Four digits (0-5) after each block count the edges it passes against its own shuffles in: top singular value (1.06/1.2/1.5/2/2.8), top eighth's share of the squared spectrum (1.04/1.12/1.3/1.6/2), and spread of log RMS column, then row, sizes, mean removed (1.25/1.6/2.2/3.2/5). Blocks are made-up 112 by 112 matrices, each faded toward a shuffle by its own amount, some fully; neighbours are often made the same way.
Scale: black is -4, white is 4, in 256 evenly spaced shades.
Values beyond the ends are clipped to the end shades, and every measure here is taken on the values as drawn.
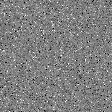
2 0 0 0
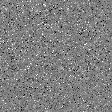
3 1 0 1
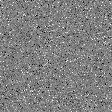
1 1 0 0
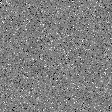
1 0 0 0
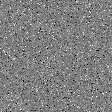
0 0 0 0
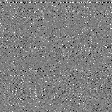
4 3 1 2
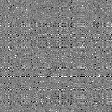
5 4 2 3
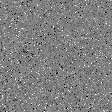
0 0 0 0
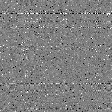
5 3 1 2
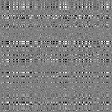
5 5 3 4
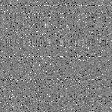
4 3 1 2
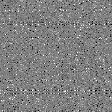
4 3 1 2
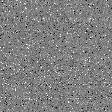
3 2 0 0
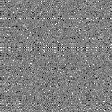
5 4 1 2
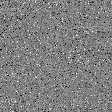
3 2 0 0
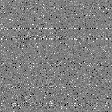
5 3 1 3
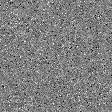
2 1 0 0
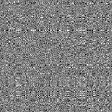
5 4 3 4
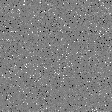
2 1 0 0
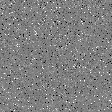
2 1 0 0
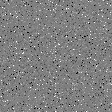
2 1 0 0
